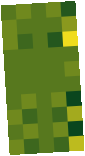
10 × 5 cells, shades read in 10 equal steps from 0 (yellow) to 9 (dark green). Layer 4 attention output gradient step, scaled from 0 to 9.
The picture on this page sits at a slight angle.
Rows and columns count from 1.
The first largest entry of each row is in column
5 2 4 1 1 1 5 2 5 2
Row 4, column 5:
6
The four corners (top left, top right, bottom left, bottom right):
6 8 5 2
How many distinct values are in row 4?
1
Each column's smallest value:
5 5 6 5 0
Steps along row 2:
up same same down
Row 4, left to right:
6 6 6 6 6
